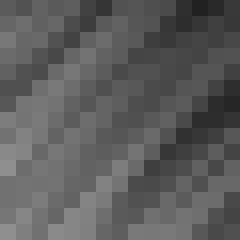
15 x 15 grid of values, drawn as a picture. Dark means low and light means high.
Streaks slant up to the right. The halves do not mirror each other. There is an overall slope up to the bottom left.
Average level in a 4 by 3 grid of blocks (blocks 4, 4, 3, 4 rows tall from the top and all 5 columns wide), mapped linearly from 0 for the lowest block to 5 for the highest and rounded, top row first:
3 2 0 | 4 2 1 | 5 3 1 | 5 4 3
